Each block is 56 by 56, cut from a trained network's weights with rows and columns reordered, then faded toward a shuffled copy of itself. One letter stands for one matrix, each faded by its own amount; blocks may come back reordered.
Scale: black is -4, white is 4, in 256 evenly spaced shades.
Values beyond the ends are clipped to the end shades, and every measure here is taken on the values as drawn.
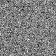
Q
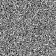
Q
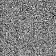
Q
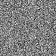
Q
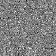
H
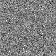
Q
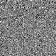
H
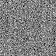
Q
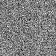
Q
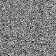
Q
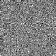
H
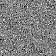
H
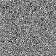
H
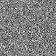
H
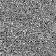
H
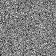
Q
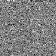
H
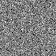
Q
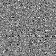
H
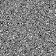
H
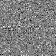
H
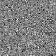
H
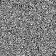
Q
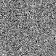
Q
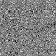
H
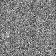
Q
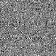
H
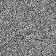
Q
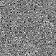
H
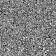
Q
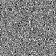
H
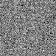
Q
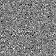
H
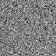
H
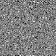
H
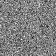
Q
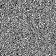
Q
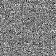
Q
